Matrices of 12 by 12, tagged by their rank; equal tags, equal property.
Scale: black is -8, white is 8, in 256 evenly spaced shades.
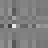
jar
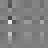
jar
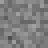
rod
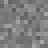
rod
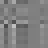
jar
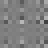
jar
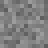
rod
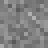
rod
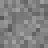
rod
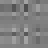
jar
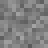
rod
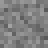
rod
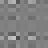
jar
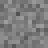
rod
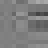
jar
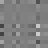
jar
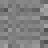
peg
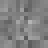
peg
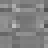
peg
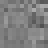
peg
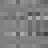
peg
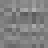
peg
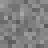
rod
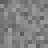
rod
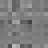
peg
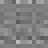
peg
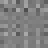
peg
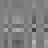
jar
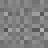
peg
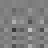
jar
